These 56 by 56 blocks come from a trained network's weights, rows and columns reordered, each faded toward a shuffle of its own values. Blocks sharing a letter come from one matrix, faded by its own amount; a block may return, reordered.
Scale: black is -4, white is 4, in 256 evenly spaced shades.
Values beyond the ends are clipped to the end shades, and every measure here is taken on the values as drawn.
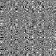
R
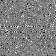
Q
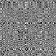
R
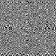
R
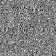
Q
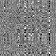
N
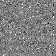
Q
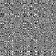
R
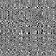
R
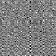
N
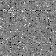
Q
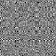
R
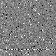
Q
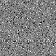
Q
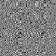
R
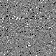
Q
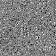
Q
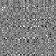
R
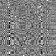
N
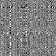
N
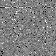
Q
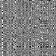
N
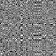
R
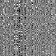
N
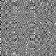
N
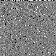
Q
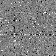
Q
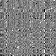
N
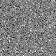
Q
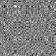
R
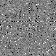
Q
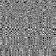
R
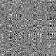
R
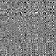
R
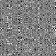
R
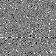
Q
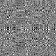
R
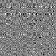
R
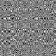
R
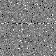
Q
